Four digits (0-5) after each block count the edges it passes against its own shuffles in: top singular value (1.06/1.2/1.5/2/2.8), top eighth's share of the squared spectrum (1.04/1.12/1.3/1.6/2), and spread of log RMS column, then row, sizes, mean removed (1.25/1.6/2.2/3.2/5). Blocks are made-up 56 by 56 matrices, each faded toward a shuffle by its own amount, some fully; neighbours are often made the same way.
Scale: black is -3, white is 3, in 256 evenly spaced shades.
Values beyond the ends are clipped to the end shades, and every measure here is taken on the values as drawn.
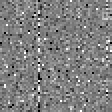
3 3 1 0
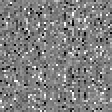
3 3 2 1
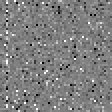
2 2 1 0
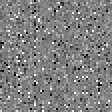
1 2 1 0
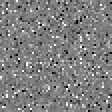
0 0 0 0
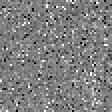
1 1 1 0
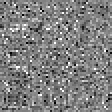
3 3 1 1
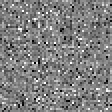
3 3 1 1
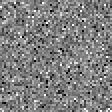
0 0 0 0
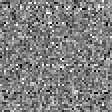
1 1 0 2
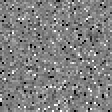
1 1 0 0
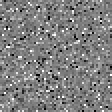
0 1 0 0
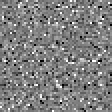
3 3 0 2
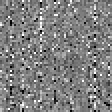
2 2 3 0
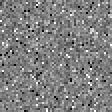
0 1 1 0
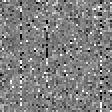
2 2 2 0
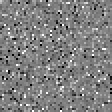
2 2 1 0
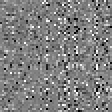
4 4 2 1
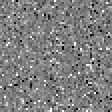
0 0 1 0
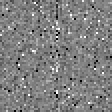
2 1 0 0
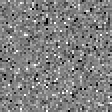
1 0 0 0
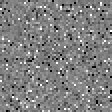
1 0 0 0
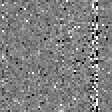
3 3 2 0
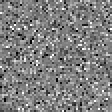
0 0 0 0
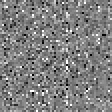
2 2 2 0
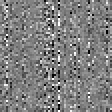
2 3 4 0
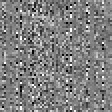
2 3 4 0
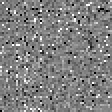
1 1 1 0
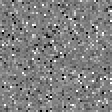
1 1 0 0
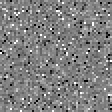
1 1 0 0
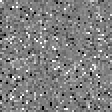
2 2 1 0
